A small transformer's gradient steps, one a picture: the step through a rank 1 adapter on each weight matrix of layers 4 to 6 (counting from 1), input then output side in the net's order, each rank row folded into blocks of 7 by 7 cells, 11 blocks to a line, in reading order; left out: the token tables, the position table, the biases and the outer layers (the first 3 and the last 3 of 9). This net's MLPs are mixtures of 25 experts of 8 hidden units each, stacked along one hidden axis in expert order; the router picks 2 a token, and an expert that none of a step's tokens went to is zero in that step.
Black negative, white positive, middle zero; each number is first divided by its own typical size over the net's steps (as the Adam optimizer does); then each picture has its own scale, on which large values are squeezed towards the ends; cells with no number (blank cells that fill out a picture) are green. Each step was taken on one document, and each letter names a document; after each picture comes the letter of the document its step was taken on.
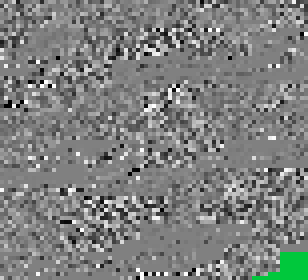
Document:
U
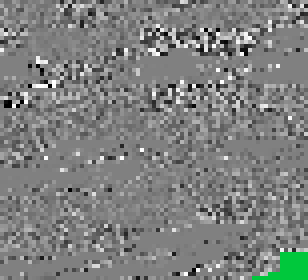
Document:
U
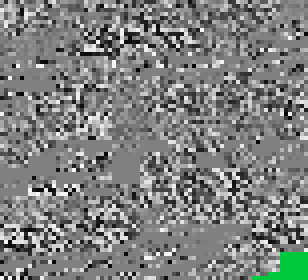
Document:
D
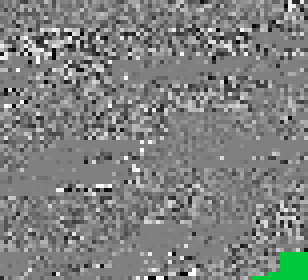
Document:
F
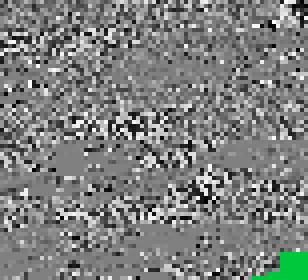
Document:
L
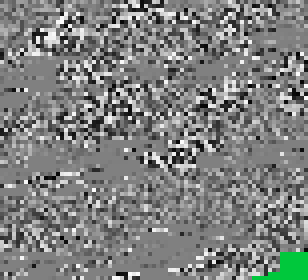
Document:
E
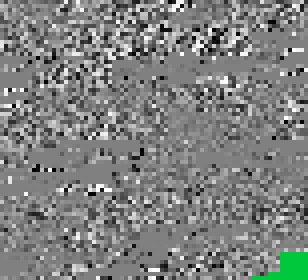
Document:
F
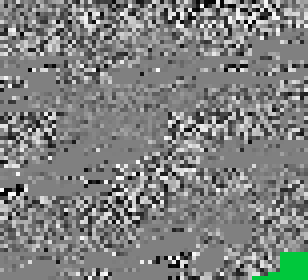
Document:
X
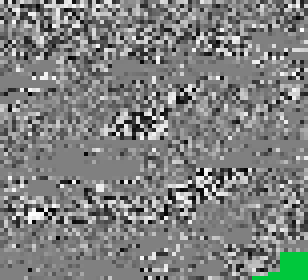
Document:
L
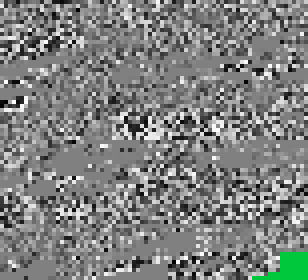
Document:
X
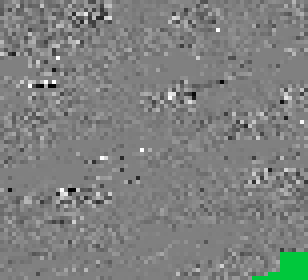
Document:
U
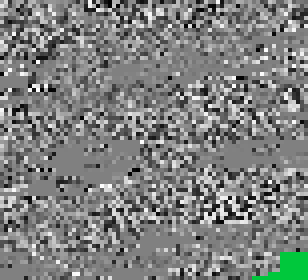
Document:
L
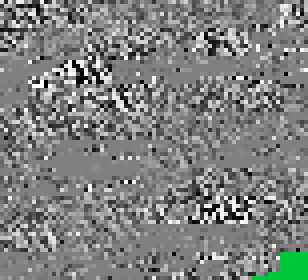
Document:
L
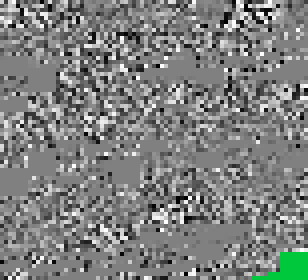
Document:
D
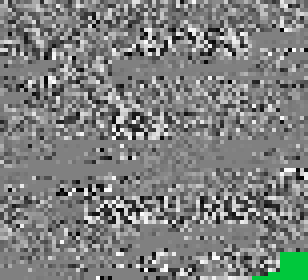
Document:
L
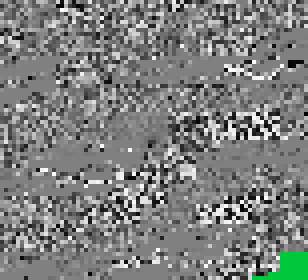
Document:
X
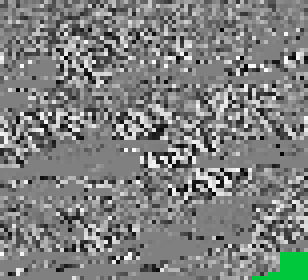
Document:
E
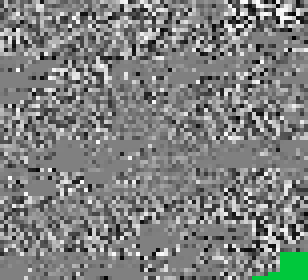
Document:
L
